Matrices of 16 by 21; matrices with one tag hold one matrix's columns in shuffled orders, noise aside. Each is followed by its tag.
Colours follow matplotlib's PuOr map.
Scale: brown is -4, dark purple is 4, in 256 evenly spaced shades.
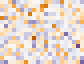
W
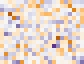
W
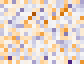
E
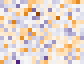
E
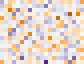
E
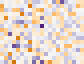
W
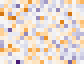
E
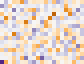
E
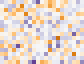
W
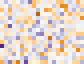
W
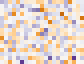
E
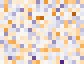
E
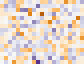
E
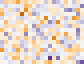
E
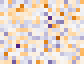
W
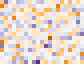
W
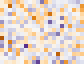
W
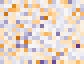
W
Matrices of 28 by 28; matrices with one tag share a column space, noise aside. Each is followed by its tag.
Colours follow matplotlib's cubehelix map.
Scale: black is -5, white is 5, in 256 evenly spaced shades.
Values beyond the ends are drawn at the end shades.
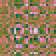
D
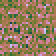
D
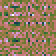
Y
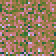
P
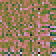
P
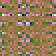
Y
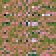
Y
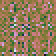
P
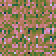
D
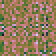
P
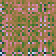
P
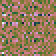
Y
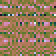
Y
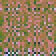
P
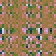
D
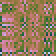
P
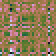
P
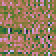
D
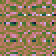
Y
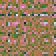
Y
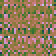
D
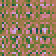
D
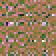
Y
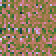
D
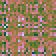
P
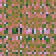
D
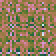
P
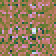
D
